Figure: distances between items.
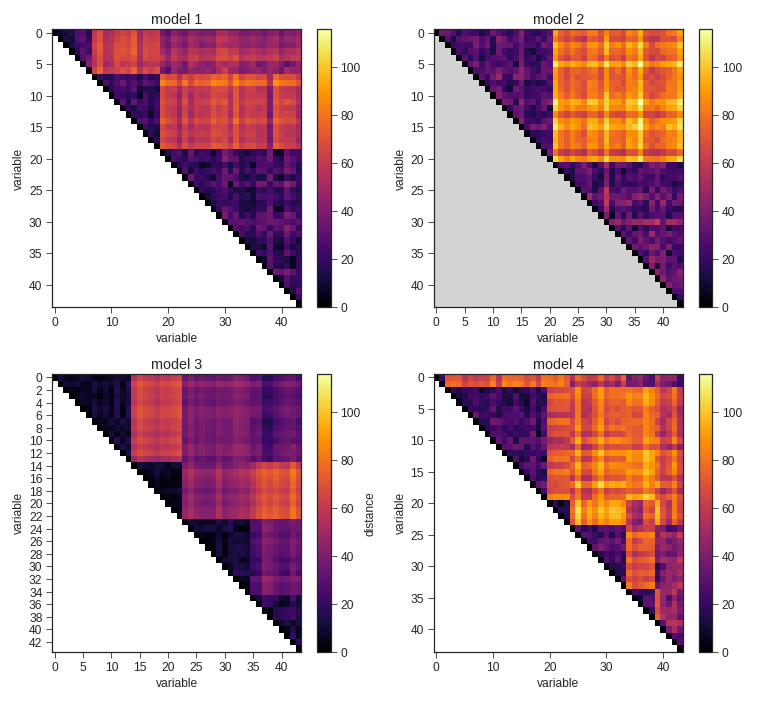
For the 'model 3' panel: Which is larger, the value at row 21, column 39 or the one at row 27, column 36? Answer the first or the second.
the first
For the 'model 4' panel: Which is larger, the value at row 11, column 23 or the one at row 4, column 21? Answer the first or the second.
the second
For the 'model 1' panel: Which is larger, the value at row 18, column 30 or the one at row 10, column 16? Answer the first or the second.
the first
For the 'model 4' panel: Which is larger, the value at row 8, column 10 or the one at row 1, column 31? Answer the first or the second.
the second
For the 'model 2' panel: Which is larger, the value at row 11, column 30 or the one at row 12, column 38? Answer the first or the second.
the first
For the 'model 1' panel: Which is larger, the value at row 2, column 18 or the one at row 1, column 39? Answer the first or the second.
the first
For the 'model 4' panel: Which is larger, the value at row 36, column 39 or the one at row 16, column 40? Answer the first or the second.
the first
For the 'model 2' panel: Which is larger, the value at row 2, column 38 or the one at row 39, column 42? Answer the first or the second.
the first
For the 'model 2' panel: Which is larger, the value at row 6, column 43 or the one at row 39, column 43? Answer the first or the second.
the first
